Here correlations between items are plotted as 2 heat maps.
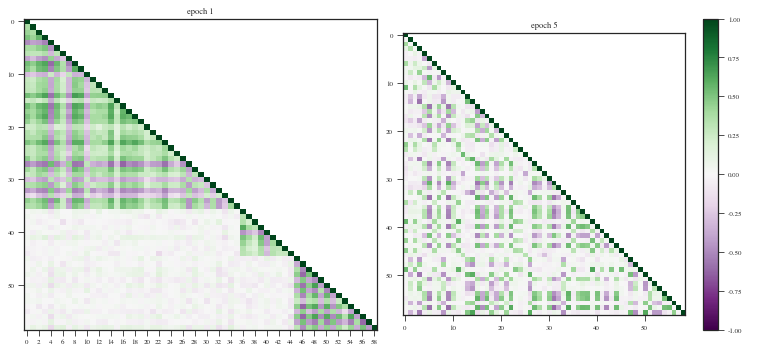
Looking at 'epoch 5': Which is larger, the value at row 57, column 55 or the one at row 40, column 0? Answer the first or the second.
the first
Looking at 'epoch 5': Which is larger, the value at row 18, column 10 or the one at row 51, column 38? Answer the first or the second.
the second
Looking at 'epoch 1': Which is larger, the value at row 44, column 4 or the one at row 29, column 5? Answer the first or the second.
the second
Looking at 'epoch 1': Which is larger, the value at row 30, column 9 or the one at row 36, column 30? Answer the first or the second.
the second
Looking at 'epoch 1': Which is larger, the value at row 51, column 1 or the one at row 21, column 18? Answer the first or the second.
the second
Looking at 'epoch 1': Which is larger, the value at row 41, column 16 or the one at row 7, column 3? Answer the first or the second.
the first
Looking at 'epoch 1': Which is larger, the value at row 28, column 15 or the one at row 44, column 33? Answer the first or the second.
the first
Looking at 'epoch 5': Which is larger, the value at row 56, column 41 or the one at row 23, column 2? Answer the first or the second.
the second
